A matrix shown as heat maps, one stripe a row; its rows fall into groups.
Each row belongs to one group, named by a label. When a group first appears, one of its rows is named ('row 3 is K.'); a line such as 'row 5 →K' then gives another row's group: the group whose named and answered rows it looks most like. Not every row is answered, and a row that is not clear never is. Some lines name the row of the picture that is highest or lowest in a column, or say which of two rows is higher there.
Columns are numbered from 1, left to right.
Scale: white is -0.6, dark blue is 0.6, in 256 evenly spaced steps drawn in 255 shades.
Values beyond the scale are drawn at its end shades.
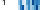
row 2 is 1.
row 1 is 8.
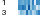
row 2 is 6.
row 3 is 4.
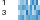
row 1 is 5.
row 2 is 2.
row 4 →1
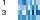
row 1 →2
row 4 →6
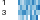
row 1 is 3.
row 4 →5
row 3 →2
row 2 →4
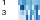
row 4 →4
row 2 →1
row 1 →2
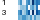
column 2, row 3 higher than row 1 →Yes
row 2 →5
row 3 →8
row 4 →2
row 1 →8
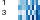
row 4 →8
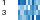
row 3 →3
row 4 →8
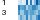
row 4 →4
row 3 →3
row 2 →6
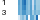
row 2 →2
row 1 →2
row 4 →5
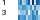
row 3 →5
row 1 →8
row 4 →6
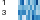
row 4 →8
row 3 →6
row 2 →2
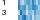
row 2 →6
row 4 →2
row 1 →3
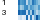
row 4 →4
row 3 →6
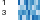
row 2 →4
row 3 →6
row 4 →8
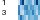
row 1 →1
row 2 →3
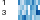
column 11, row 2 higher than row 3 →No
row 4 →2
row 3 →4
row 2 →5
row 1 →3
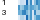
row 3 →2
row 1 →4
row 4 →4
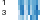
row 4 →5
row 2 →1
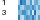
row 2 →3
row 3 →2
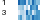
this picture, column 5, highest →3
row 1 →6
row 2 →5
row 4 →8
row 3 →4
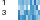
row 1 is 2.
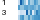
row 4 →1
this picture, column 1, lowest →3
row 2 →3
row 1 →1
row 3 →4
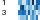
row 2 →1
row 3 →6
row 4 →5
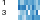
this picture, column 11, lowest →3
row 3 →5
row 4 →8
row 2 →6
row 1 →3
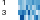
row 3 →6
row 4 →1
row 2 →4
